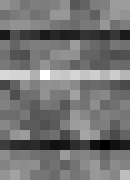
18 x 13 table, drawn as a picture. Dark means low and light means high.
Rows 4, 8 and 15 stand out from the rest. The centre is the ninth with the highest average. No overall slope runs across the table. The grain runs across in streaks.
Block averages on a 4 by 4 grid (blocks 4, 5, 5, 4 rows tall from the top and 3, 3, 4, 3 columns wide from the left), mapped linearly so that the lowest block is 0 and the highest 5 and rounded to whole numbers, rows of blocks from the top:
2 1 0 2 / 3 5 4 2 / 2 1 3 2 / 2 0 1 1
